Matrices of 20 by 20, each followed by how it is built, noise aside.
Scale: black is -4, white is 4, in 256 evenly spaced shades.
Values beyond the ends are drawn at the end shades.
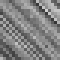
Toeplitz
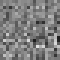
low rank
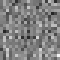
low rank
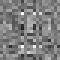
low rank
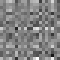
low rank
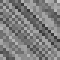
Toeplitz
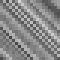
Toeplitz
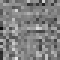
low rank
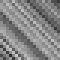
Toeplitz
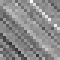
Toeplitz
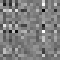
low rank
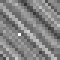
Toeplitz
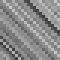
Toeplitz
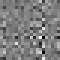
low rank
